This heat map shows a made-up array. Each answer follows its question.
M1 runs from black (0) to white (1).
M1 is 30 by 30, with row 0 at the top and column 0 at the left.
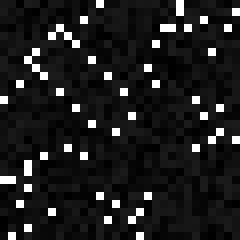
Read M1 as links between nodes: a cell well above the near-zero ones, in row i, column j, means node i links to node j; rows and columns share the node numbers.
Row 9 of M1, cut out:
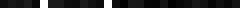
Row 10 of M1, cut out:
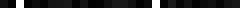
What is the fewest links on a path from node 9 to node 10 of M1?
3
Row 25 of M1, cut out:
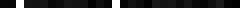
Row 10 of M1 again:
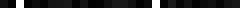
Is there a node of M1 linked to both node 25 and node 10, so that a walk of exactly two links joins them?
yes
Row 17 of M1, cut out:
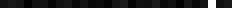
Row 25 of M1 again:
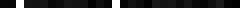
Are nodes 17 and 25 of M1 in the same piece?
no
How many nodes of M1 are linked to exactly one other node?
5
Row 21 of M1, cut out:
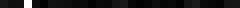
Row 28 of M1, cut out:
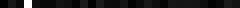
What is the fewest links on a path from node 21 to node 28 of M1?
2
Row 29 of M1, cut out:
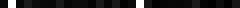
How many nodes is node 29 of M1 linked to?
2
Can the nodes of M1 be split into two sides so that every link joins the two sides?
yes
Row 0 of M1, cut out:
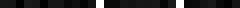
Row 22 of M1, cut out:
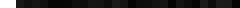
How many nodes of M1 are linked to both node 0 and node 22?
0
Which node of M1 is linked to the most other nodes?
node 3
